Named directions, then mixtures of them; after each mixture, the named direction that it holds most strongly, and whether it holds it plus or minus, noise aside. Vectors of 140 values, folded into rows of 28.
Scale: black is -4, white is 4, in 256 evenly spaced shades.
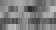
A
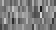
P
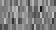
P, plus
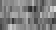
A, plus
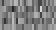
P, minus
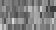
P, minus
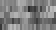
A, plus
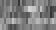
A, minus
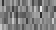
P, minus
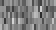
P, minus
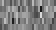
P, plus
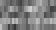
A, minus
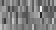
P, minus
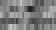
A, plus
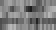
A, plus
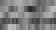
A, plus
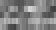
A, minus
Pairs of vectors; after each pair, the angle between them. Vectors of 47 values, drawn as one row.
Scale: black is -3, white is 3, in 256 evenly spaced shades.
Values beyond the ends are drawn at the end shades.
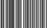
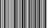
nearly opposite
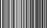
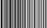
nearly opposite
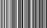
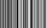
nearly opposite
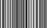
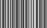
nearly parallel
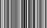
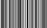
nearly opposite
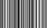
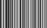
partly opposed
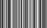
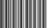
partly aligned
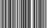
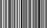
partly aligned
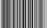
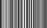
nearly opposite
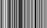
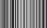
partly opposed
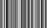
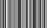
nearly opposite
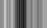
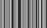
orthogonal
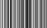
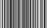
partly aligned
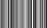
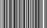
orthogonal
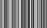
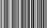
nearly parallel
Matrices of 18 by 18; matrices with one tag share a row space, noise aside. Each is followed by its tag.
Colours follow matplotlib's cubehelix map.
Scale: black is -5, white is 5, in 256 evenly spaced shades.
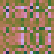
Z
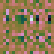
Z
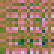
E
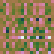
Z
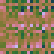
E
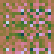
Z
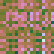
E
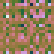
Z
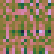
Z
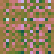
Z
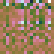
Z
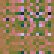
Z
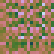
E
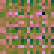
E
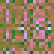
Z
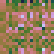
E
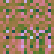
Z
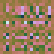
Z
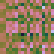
E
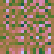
Z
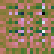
E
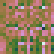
E
